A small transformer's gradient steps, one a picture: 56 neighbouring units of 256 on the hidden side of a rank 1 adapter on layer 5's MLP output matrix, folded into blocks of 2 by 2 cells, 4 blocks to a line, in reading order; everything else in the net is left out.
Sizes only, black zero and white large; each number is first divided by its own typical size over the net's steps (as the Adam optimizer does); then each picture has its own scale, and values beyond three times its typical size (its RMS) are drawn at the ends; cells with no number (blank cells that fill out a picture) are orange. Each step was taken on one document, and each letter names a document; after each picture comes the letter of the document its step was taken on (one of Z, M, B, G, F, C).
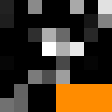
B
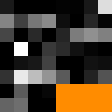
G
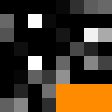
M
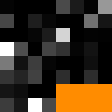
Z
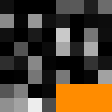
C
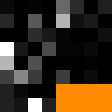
Z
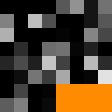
M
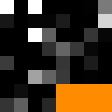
B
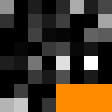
B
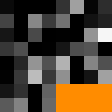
C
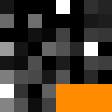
C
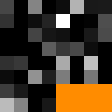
B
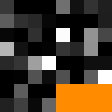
C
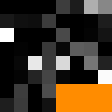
M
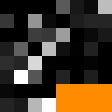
Z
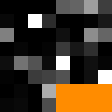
M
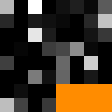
B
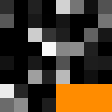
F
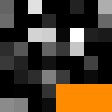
B
